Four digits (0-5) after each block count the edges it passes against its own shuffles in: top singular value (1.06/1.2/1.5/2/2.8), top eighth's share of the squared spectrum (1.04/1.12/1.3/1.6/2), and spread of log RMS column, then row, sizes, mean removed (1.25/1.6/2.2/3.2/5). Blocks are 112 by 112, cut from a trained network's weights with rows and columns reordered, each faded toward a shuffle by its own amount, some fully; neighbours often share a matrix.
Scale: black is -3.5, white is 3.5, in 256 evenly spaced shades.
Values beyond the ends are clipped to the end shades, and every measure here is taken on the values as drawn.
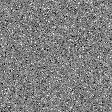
0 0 0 0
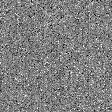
1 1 0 0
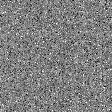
0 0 0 0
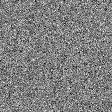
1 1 0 0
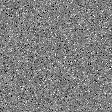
0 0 0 0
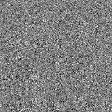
3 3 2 2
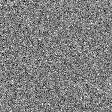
0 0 0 0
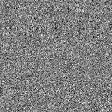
2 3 0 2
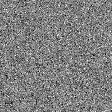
2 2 0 1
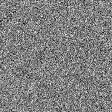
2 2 0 0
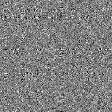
3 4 2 2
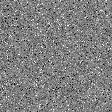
0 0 0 0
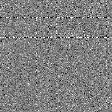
4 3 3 2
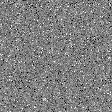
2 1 0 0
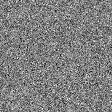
2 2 0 0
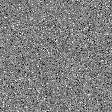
1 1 0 0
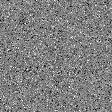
1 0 0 0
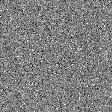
1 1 0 0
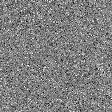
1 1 0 0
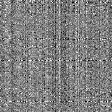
4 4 2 3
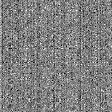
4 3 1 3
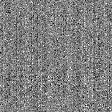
3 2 1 2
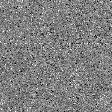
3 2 1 1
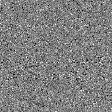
3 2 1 2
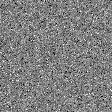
1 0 0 0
